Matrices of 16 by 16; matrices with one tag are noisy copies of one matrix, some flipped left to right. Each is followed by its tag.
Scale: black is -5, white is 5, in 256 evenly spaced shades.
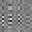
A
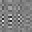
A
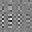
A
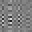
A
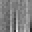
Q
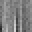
Q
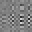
A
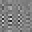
A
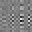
A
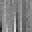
Q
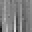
Q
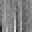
Q
